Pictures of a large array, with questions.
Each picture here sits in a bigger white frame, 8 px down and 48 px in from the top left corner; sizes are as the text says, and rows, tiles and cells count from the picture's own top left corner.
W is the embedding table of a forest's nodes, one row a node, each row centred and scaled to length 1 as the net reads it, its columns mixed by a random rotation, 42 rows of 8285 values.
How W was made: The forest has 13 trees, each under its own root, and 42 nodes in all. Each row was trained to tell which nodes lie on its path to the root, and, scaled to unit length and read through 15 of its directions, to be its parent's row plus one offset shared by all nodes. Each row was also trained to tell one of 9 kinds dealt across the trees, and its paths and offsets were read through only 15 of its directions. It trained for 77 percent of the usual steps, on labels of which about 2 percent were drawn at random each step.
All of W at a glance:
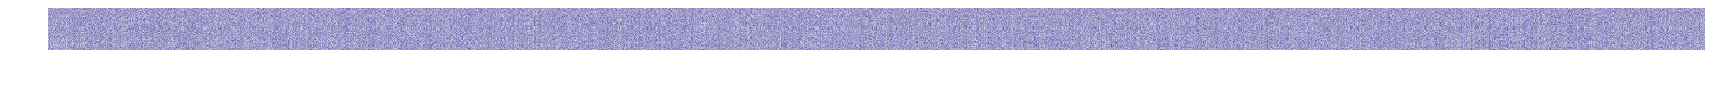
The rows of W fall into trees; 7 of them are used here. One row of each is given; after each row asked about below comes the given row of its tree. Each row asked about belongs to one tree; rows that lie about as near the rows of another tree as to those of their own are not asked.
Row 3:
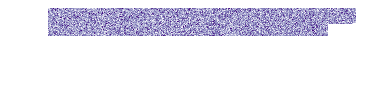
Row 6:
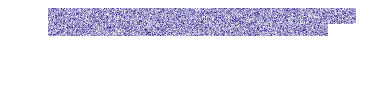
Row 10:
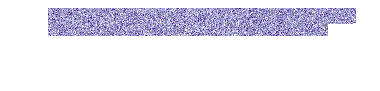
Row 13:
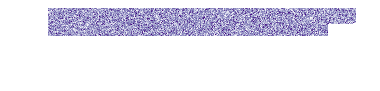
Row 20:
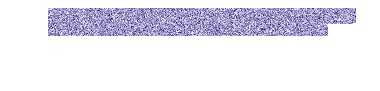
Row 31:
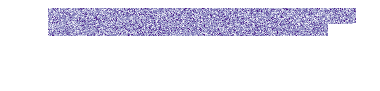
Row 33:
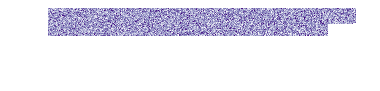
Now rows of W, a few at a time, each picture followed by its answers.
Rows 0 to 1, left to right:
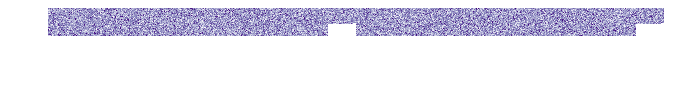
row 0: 33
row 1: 10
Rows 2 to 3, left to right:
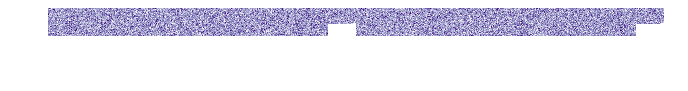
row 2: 20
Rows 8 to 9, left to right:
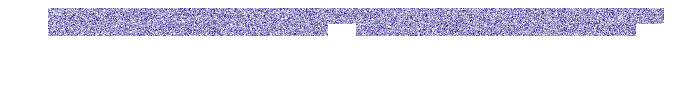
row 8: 3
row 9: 13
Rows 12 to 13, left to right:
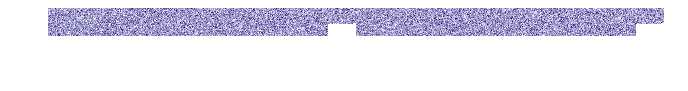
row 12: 33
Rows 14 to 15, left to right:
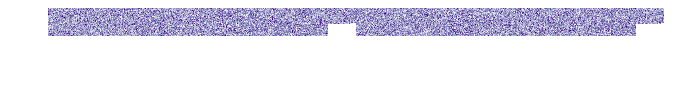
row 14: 31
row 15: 6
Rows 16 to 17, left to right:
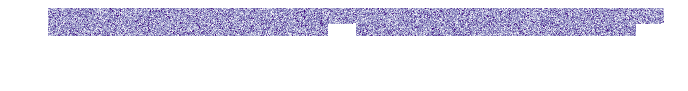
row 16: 33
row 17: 6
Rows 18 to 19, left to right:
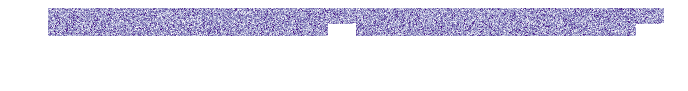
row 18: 20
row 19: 20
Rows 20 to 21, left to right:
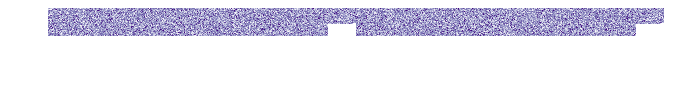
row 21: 20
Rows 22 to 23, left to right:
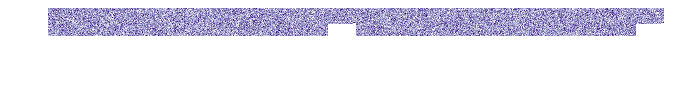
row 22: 10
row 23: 13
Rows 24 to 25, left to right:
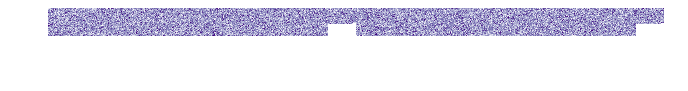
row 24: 3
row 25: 10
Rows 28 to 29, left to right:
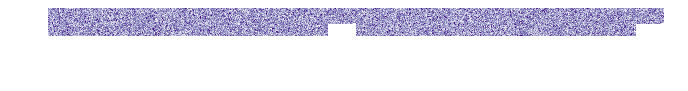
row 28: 10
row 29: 3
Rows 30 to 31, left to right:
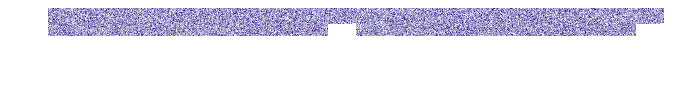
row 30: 31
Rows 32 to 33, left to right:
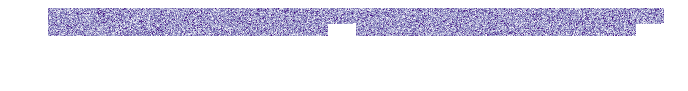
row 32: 6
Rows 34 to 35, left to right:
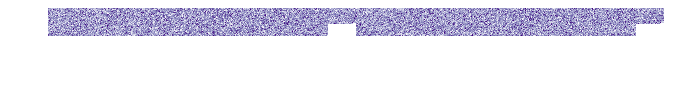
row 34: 3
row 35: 3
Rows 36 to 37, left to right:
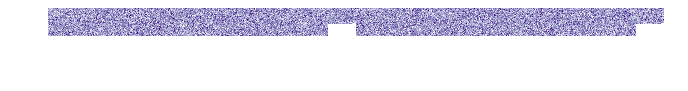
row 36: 31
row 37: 33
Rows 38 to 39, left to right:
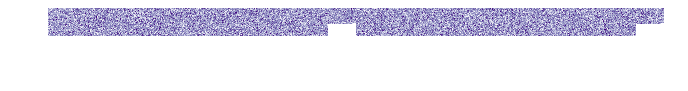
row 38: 31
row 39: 20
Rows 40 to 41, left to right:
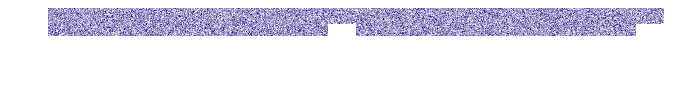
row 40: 6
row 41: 33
